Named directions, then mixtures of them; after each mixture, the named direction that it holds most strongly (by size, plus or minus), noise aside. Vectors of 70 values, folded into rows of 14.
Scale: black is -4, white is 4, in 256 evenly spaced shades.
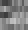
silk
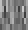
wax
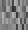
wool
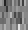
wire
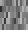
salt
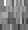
wire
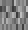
wool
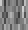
wax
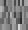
wire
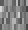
salt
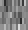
wire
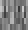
wax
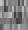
wire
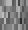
salt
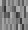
wool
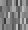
salt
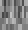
wax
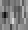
wax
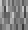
wax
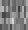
wax
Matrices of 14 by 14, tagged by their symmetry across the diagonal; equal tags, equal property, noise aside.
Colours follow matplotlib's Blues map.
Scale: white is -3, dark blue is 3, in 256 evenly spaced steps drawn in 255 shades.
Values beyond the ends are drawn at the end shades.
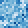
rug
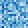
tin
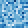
tin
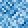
rug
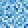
rug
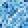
rug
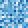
rug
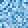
rug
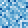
rug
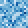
rug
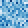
tin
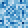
rug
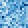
tin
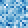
rug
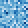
tin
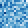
tin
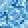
rug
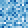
rug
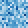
tin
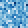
tin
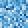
tin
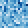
tin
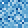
rug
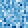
tin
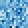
tin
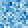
tin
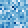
tin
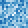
rug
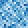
rug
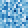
tin
